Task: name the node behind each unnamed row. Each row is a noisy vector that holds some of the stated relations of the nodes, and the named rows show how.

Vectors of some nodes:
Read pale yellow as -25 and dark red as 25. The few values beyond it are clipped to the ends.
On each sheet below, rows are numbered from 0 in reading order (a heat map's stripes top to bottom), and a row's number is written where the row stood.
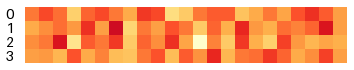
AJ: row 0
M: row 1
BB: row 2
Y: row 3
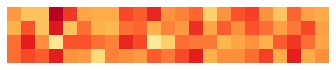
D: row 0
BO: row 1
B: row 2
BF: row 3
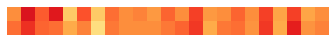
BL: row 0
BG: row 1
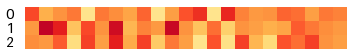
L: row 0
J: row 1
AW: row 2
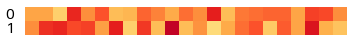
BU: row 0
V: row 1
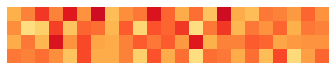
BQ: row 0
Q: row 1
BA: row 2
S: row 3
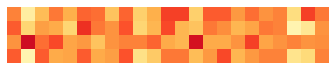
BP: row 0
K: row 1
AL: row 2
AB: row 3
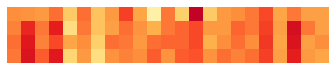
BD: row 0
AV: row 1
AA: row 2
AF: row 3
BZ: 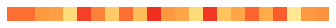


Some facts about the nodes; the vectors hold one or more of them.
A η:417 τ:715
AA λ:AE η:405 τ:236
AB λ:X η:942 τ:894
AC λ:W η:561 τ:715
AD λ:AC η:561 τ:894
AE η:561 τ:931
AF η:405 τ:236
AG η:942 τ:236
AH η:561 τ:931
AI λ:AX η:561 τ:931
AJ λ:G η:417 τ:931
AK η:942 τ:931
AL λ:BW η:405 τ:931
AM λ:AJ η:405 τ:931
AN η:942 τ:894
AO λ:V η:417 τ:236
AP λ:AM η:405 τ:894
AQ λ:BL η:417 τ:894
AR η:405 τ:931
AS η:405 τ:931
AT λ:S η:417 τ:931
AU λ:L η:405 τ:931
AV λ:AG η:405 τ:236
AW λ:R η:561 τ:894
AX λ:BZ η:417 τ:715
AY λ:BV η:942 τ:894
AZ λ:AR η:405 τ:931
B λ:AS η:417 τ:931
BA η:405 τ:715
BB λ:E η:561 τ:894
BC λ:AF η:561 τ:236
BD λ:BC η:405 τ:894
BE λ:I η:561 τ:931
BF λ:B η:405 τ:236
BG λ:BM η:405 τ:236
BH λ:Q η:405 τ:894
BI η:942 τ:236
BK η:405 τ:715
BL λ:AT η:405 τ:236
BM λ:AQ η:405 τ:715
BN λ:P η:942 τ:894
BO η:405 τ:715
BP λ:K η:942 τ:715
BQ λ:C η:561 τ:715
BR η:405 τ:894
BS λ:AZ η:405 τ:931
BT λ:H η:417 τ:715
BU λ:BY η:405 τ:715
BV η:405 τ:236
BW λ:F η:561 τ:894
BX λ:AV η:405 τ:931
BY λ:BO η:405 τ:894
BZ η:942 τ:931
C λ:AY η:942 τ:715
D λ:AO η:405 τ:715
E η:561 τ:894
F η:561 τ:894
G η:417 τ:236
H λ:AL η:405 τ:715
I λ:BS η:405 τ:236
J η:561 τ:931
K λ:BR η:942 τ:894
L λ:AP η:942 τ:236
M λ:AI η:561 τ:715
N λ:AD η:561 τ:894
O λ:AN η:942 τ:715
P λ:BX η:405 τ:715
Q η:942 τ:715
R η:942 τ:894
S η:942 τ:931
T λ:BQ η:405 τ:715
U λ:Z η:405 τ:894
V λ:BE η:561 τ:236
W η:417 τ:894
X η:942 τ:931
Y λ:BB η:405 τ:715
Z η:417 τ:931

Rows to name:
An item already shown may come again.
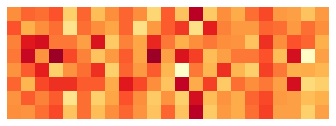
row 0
AP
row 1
L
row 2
BC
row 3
I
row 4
F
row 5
AO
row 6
BR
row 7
AP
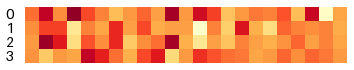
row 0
I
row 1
BW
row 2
AE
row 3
BT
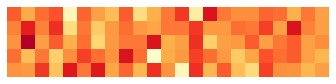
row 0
AG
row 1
AV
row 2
AS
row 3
AQ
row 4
N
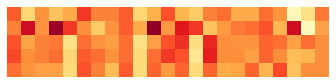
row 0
BN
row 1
I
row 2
L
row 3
BI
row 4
X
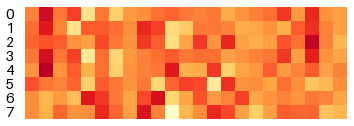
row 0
BV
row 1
B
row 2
G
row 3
BV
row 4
AS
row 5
BI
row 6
A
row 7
W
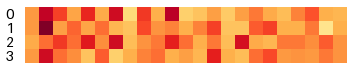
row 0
BE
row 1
AR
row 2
BQ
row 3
AM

